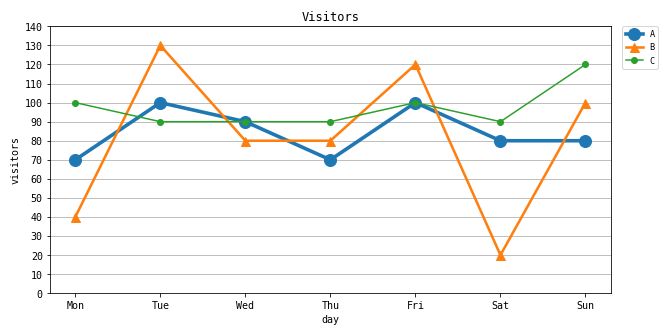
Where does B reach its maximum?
Tue
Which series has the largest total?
C
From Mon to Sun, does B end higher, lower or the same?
higher
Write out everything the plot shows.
Title: Visitors
x-axis: day, ticks Mon Tue Wed Thu Fri Sat Sun
y-axis: visitors, ticks 0 10 20 30 40 50 60 70 80 90 100 110 120 130 140
Legend: A, B, C
Values:
A: 70 100 90 70 100 80 80
B: 40 130 80 80 120 20 100
C: 100 90 90 90 100 90 120
